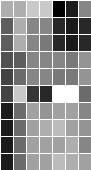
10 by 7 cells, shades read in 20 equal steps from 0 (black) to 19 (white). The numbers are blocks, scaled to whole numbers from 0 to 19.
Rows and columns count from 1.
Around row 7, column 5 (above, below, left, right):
19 14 11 12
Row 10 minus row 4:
-4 1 2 2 4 4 1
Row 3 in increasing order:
2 3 3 7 9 10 13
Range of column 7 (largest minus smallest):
9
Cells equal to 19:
2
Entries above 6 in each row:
5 4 4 6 6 4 6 6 6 6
